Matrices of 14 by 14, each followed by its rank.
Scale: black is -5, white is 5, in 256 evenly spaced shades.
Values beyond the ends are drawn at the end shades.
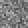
full rank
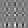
one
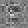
three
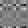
one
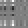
one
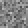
full rank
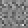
three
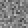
full rank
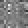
three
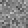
full rank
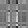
one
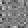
three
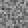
full rank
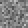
full rank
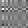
one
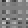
one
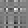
one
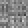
three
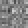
three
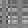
one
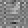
three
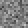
full rank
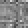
three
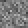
full rank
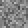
full rank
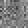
three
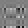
one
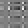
one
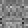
three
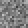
full rank
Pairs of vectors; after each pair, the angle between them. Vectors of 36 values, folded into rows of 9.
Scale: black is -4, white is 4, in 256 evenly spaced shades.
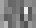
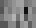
nearly opposite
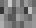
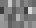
nearly parallel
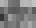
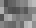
partly aligned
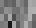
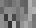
nearly parallel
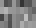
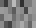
partly aligned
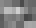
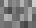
partly opposed
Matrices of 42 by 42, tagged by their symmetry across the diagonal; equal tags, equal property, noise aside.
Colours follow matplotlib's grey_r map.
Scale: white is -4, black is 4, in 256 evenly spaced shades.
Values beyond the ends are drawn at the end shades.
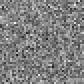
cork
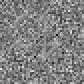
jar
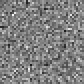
jar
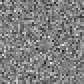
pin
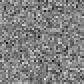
cork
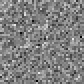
jar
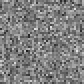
pin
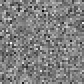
pin
